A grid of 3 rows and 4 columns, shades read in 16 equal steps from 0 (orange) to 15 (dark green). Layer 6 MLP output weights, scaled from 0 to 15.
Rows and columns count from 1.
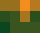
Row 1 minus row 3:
-9 -6 -12 -8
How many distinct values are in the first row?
3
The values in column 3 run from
0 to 12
